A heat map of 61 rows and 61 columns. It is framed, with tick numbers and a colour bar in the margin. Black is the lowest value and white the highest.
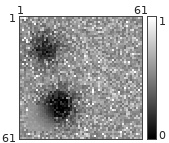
Calmest part: bottom left. Mirror symmetry: none. Dips: two. Odd patch: calmer, in the bottom left.
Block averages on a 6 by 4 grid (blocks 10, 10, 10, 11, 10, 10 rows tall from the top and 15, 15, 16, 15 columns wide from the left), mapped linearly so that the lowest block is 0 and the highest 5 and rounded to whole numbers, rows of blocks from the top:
4455 / 2355 / 4455 / 4355 / 3055 / 4455
